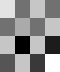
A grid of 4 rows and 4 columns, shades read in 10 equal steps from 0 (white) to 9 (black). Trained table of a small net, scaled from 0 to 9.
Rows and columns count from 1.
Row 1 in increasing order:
1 2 5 5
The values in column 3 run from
2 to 7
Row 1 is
1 5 2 5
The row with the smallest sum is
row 1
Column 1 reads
1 5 2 6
